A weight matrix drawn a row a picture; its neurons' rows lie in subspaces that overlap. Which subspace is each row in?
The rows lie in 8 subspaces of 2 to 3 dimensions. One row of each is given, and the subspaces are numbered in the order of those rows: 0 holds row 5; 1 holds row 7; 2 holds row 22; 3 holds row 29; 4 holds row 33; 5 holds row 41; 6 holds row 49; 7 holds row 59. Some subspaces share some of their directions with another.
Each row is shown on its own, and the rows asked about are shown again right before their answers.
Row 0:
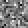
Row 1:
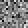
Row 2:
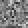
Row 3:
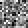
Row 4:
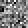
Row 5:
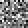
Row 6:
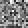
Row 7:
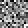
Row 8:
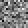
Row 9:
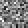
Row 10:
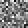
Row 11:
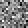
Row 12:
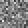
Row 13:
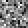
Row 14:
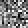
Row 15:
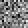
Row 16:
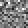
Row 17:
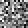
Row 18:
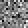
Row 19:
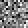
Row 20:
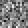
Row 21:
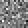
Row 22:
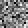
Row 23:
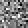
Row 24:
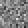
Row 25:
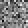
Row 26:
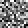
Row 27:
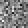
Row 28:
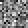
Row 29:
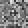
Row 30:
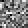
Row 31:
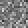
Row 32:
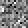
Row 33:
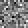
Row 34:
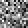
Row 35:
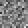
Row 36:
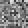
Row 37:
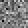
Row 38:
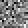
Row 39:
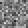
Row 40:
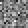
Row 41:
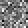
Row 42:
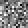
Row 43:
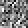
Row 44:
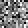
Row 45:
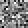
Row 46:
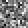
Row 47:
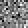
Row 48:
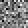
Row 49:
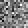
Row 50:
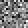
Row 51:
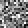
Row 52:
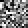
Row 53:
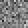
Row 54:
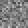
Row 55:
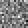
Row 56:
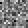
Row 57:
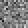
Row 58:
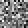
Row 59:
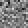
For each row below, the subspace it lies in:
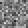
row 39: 0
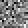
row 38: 3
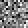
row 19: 3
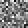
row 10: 1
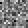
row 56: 0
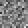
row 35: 7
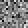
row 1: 1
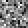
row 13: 4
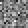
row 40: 0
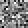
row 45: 4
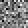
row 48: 2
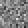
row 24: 7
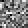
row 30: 2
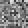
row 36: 3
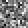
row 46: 4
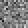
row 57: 7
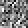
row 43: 5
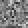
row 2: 3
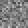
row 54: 5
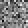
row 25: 3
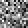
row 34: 4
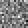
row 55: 7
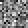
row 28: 0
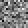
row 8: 7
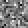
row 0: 4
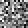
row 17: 6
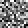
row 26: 1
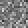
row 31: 5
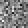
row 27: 6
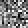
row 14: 6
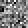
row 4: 5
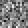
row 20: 5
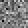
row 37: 2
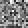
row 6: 3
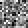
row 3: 0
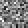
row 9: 7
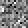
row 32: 5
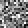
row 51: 2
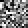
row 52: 2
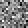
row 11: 5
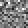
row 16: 7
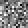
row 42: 6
